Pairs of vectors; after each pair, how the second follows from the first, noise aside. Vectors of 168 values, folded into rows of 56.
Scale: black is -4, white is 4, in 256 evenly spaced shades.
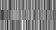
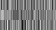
negated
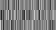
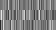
negated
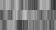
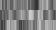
reversed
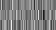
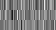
reversed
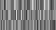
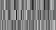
negated
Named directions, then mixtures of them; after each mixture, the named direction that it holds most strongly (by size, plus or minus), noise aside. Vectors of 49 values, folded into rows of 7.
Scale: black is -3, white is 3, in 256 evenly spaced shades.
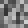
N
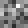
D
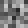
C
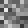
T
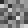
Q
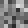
C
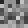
Q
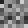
Q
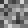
N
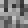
C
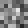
C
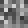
T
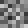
Q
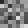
Q
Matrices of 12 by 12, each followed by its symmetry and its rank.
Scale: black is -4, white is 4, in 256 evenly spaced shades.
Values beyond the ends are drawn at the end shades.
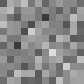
symmetric, full rank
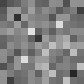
symmetric, full rank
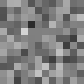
antisymmetric, full rank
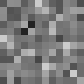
symmetric, full rank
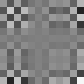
symmetric, rank one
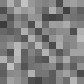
antisymmetric, full rank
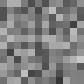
antisymmetric, full rank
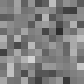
antisymmetric, full rank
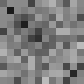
symmetric, full rank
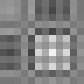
symmetric, rank one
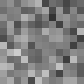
antisymmetric, full rank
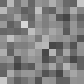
symmetric, full rank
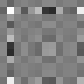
symmetric, rank one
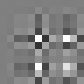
symmetric, rank one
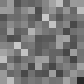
symmetric, full rank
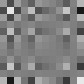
symmetric, rank one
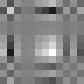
symmetric, rank one
